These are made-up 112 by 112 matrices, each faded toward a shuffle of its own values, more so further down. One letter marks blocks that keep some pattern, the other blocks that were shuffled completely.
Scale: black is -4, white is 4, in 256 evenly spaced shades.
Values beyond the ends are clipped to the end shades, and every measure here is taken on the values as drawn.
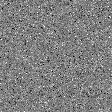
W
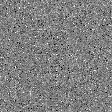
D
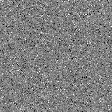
D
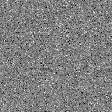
D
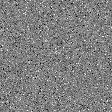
W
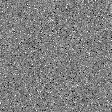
D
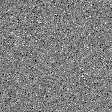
D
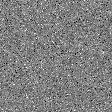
W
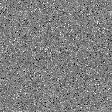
D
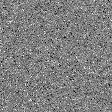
W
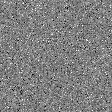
W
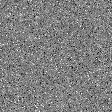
W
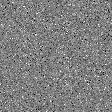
W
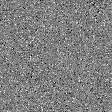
W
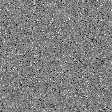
D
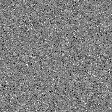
D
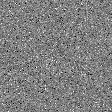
W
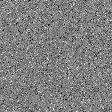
W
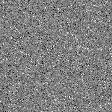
W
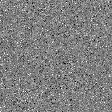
D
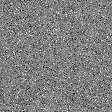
W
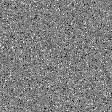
D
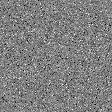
W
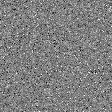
D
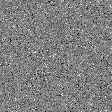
W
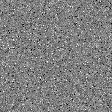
D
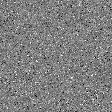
W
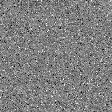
D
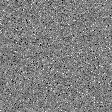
W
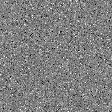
D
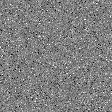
W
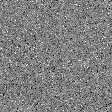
W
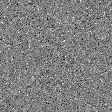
W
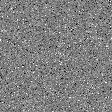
W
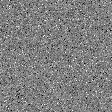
W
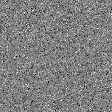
D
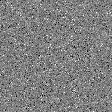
D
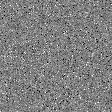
W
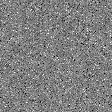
D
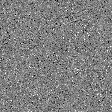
W
